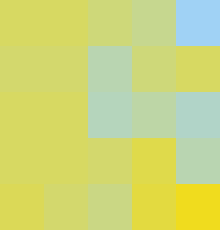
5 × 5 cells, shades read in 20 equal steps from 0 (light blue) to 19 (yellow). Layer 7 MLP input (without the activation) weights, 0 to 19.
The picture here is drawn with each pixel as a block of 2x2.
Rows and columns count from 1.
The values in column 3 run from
5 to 12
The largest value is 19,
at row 5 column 5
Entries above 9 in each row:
3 4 2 4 5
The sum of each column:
65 63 44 58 42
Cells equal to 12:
4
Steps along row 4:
same down up down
